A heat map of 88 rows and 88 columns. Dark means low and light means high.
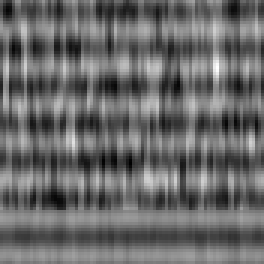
Stripes: horizontal, repeating 7 times. Average level on the scale: 40%. Histogram: bell-shaped. Seam: horizontal, 80% of the way down, the bottom part calmer. Slope: none.
